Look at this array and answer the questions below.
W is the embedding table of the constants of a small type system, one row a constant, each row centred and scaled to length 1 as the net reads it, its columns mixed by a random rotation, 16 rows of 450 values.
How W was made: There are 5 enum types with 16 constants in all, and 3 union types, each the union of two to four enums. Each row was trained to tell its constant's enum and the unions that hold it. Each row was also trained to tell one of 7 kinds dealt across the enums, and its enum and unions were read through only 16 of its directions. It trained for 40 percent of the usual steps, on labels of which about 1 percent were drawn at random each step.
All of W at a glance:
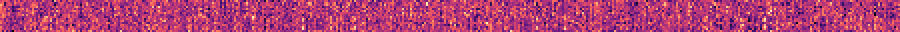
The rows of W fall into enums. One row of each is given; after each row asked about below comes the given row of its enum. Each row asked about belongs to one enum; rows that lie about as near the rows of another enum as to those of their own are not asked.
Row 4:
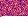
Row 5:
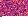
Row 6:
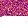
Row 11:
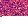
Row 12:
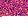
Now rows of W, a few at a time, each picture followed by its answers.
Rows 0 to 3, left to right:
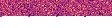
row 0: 12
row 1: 6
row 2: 6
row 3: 5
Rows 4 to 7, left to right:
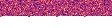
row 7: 4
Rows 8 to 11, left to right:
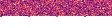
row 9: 12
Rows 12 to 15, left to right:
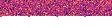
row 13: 12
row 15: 11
